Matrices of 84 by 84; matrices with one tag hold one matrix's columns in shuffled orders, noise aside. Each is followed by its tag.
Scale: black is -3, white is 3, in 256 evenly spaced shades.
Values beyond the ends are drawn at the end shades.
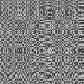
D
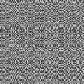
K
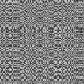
K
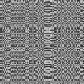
K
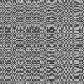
K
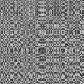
D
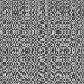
D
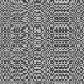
K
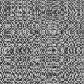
D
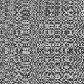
D
